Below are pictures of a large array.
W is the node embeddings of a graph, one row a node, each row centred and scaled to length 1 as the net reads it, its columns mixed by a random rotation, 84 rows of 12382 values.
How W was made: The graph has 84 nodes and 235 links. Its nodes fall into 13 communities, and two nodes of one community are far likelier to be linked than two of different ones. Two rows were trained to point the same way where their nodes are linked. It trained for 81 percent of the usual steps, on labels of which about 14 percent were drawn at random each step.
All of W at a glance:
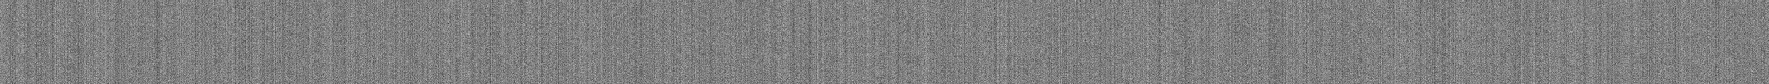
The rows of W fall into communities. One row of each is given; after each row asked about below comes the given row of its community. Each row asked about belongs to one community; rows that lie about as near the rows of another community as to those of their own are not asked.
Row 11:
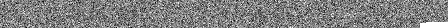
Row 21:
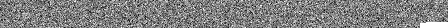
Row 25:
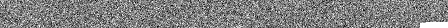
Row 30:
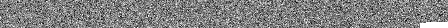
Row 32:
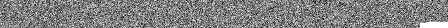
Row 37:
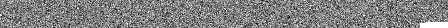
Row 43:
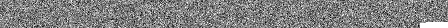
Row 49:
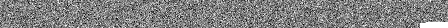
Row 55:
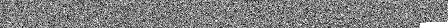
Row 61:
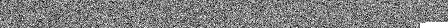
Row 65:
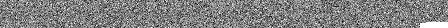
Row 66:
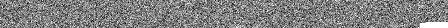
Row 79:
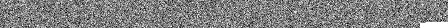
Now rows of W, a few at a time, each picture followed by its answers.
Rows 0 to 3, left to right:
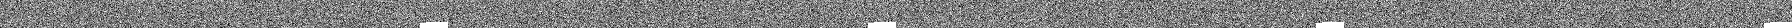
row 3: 66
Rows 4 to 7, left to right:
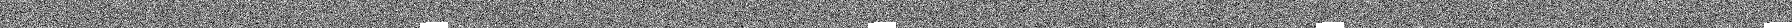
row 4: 65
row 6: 32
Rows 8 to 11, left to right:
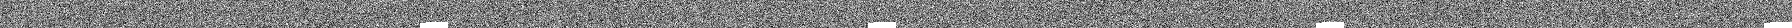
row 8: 55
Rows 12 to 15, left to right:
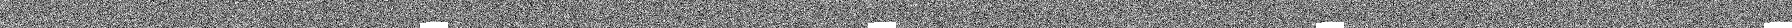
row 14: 21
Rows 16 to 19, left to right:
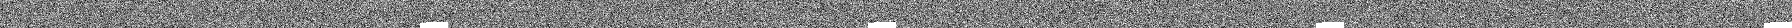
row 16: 25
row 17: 30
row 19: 61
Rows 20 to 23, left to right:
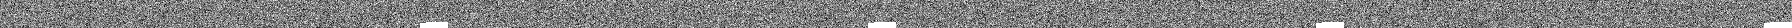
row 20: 55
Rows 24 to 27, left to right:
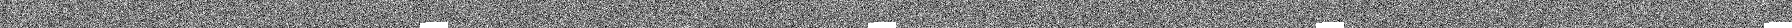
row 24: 55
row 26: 21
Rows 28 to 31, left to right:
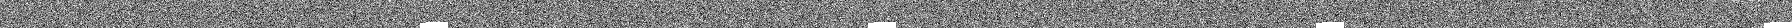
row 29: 49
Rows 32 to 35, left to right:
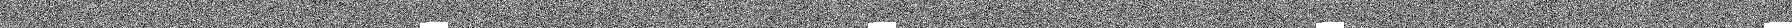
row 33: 21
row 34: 21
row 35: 32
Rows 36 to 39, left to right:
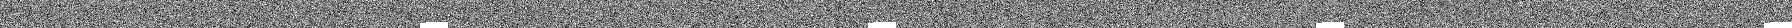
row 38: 49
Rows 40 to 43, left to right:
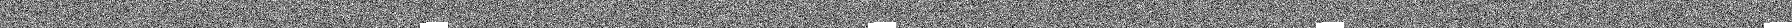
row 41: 32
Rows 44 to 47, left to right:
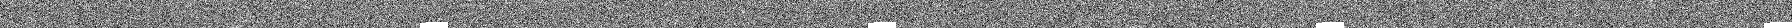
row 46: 66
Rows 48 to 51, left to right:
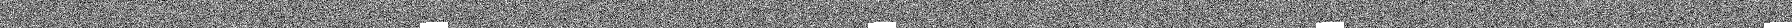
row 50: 25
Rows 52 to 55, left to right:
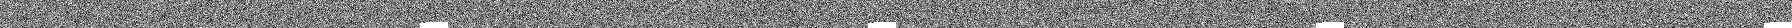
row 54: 30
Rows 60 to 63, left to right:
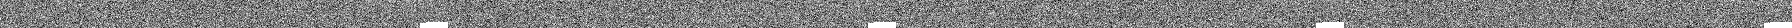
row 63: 25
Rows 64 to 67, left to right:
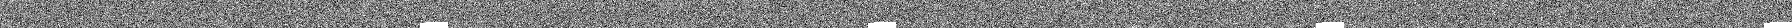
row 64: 37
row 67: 11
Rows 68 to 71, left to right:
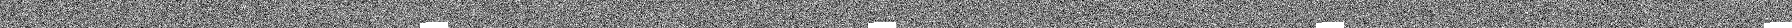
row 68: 61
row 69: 79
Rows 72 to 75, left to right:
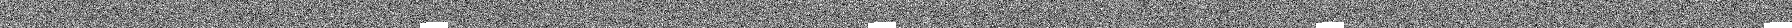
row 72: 11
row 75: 37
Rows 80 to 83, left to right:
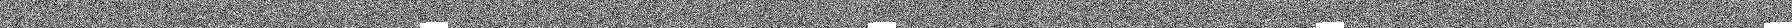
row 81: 43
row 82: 25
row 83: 61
